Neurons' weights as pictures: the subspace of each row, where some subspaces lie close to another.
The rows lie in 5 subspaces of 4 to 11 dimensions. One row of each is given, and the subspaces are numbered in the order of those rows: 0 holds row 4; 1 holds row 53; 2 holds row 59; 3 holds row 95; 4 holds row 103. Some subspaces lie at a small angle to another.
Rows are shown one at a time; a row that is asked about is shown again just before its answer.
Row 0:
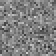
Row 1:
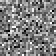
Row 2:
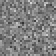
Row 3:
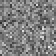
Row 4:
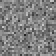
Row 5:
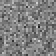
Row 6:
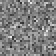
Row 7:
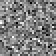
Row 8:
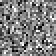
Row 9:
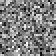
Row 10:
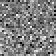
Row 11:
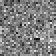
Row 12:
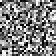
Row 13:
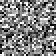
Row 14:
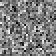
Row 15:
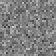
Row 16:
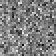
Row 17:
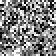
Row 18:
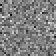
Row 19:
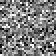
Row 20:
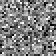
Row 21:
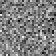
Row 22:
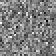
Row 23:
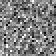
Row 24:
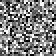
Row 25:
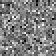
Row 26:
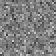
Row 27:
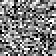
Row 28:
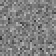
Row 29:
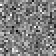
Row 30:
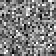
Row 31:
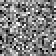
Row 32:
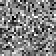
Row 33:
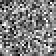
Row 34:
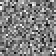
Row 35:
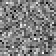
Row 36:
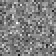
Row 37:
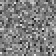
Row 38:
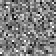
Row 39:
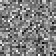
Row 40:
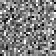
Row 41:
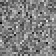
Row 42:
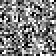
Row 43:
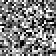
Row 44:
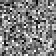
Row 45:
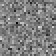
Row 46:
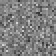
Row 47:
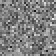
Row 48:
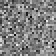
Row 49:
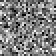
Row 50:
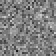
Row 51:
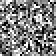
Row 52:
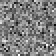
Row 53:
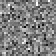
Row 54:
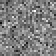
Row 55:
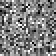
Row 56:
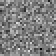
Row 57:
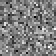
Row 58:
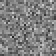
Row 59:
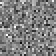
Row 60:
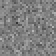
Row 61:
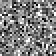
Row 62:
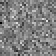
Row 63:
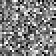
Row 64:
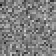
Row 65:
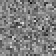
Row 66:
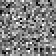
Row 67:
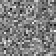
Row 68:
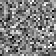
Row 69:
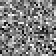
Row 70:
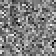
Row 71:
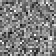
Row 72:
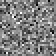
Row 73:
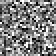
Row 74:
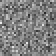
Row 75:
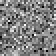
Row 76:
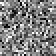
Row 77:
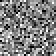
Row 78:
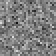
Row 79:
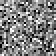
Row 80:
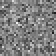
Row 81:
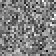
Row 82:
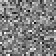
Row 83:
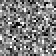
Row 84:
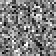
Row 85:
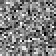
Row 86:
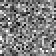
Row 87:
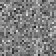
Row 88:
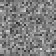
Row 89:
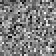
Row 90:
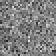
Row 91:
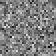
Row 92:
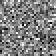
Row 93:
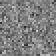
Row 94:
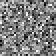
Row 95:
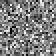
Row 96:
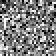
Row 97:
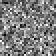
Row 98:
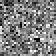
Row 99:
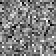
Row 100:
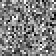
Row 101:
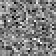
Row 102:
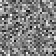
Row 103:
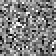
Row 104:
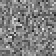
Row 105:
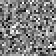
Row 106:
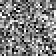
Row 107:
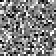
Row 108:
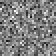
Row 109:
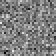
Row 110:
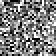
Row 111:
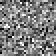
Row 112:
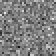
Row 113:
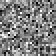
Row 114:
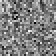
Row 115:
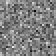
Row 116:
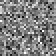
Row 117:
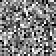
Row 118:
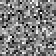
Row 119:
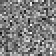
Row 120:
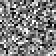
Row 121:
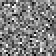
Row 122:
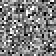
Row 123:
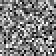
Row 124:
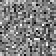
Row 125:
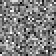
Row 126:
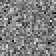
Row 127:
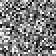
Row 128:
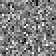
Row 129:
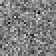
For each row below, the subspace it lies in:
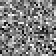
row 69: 0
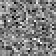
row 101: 1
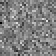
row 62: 4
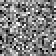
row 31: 4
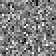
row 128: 1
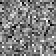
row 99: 4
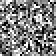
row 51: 0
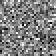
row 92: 2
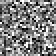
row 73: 1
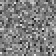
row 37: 2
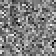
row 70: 4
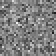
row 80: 1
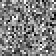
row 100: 1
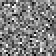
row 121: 2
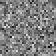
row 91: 0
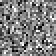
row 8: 0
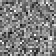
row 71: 2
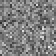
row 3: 3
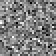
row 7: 1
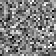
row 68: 0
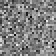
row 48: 4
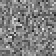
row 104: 4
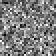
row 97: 2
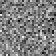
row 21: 2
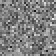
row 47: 1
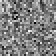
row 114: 3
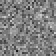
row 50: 3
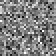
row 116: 2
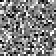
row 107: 2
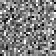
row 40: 2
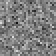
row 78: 1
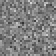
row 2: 4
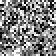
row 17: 4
